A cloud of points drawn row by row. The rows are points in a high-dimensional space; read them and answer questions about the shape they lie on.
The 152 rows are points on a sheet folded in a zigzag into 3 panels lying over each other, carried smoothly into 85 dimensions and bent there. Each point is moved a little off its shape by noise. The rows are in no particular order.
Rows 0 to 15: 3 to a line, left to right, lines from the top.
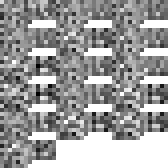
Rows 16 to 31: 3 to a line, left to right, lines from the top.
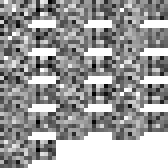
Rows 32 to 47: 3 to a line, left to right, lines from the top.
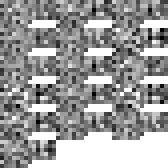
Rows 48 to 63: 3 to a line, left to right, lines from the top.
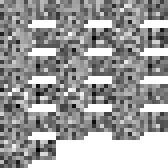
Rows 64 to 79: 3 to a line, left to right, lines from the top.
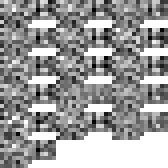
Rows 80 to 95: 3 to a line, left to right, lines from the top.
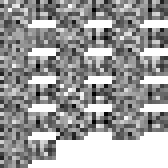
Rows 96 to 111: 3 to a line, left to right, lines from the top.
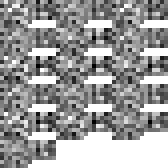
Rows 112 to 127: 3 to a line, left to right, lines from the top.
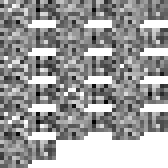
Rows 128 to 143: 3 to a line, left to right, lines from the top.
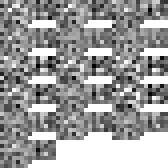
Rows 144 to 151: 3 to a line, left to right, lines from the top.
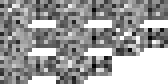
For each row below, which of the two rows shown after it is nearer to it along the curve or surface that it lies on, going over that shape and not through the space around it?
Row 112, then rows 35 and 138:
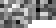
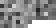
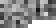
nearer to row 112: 138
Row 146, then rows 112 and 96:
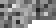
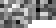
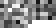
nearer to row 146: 112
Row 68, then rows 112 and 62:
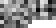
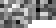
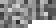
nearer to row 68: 62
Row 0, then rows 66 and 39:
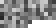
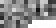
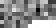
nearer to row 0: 66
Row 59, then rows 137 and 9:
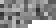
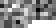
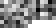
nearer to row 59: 137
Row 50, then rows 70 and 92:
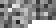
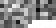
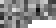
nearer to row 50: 70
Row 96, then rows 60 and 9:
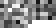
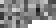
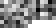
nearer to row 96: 9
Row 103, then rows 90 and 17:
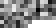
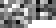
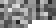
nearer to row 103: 90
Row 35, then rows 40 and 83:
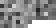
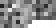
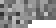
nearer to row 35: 40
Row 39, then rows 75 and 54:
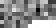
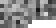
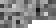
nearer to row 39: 54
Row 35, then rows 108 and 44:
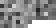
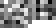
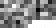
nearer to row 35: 44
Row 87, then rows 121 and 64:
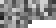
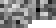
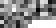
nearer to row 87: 121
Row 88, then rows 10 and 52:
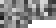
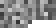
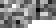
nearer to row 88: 10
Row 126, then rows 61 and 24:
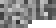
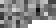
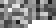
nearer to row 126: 24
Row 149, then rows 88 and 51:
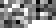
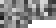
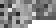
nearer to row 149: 51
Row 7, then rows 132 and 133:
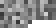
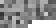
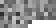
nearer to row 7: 133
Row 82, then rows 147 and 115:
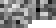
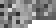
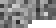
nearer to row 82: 115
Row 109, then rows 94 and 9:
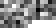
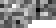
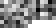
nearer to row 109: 94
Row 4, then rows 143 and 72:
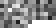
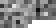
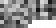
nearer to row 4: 72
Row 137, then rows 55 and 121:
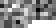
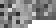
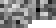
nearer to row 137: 55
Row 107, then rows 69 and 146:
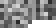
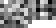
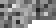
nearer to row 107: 69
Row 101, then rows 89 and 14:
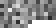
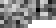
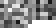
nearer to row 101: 14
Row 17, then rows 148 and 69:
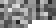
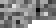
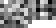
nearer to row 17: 69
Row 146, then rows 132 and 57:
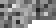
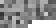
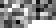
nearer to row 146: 57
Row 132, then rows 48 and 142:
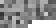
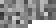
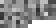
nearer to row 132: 142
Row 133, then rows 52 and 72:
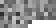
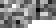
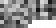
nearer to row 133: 72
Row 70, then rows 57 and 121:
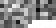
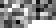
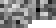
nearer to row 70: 121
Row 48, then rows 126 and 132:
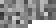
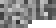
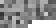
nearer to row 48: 126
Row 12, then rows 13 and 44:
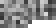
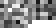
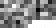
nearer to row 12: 13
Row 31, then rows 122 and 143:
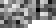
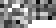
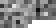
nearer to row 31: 143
